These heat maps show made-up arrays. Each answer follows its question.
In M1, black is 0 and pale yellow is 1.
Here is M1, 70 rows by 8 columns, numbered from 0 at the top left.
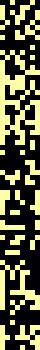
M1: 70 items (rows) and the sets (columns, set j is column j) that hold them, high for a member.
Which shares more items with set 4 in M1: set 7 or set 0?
set 0
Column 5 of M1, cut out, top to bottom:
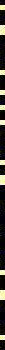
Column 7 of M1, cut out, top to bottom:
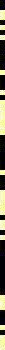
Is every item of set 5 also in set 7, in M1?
no
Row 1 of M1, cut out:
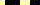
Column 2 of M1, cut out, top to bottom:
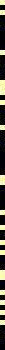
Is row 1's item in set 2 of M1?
no
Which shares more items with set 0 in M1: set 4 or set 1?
set 4
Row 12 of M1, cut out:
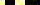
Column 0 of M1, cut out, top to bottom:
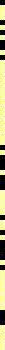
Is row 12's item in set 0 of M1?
yes
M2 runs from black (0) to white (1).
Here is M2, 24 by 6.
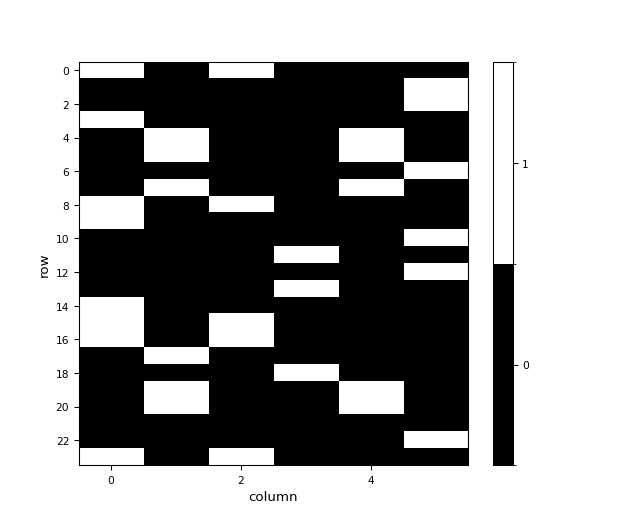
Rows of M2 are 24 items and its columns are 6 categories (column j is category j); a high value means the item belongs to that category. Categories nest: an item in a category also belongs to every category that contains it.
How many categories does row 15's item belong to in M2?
2
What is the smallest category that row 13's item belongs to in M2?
3
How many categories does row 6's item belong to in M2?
1
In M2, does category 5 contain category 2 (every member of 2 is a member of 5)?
no
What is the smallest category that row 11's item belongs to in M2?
3
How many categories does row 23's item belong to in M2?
2
